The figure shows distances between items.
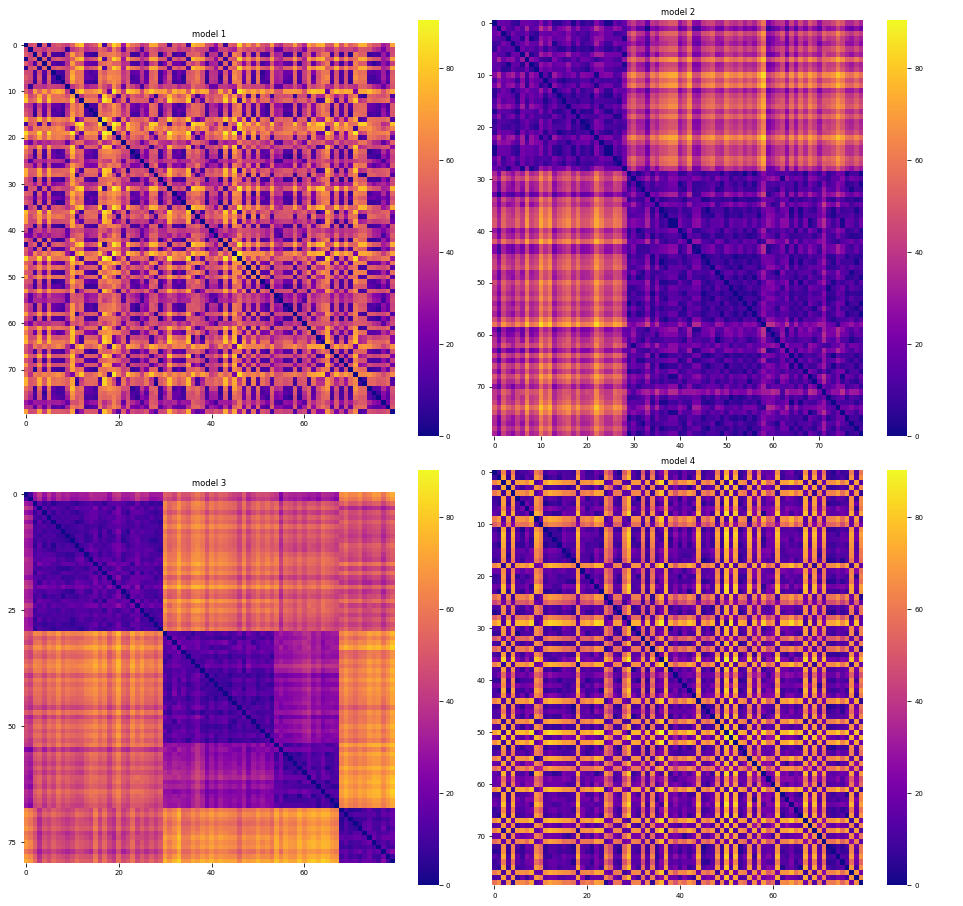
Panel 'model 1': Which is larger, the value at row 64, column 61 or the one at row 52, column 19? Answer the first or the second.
the second
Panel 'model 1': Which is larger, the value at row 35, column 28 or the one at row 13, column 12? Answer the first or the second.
the first
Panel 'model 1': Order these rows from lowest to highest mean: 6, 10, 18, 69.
6, 69, 18, 10
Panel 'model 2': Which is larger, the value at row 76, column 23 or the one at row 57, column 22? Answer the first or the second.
the second
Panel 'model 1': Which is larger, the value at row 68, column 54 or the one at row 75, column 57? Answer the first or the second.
the first
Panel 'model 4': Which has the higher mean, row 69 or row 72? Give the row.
69
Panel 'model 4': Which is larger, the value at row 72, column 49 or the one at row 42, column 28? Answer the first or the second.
the second
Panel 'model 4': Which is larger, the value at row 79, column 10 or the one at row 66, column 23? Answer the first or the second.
the first
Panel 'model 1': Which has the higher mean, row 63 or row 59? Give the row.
63
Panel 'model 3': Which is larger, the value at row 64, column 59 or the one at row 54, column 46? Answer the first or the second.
the second
